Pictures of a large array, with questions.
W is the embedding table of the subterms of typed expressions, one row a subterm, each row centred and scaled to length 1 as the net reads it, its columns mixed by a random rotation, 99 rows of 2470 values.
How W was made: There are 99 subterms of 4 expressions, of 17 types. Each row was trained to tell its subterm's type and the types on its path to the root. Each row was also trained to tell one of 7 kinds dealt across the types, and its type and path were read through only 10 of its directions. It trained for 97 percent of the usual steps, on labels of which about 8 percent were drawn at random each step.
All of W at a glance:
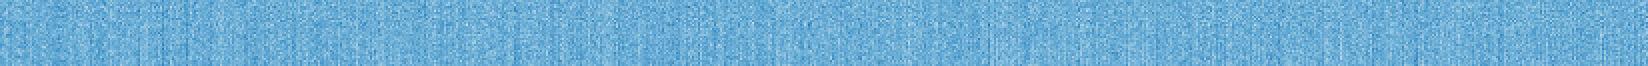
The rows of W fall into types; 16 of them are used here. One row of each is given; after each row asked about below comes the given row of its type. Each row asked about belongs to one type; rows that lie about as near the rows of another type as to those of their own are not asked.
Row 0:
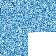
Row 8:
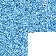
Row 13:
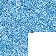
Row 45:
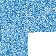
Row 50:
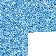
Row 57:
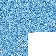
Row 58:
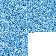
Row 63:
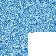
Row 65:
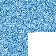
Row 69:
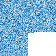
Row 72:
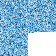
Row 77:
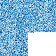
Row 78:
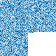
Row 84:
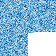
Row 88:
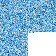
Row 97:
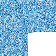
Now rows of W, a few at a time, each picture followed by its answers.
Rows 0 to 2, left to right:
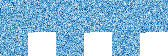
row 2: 72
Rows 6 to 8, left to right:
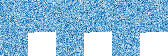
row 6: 0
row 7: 50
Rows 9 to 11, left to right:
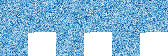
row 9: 84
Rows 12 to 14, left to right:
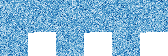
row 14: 45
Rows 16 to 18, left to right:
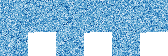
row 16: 77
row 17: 78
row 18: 88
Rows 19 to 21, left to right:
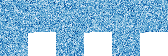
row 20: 77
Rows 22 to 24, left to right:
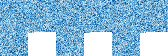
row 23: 84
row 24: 65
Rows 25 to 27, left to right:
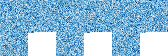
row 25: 77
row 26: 72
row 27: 77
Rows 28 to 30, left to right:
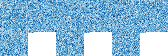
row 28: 58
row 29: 78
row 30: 65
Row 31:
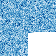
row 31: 84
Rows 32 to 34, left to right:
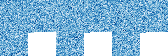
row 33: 50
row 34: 69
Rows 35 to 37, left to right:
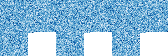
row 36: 69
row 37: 69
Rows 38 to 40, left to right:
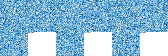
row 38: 69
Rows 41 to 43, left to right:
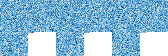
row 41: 78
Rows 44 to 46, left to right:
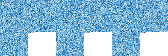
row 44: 84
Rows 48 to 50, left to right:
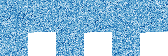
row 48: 45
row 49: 84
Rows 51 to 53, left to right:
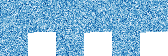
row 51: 65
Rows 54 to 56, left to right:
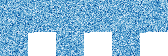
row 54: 84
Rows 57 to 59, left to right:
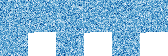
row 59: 72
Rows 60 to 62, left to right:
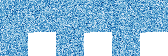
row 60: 45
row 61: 65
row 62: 88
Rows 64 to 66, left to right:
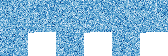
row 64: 72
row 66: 69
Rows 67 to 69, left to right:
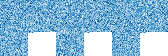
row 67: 88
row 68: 58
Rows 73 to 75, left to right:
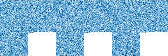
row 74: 65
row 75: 0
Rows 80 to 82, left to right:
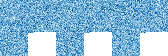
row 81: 69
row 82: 88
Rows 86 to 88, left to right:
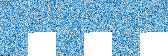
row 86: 72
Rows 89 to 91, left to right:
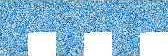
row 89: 77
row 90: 72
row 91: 45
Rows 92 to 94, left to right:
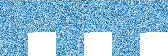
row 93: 88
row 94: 65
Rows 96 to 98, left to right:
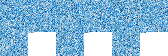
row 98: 88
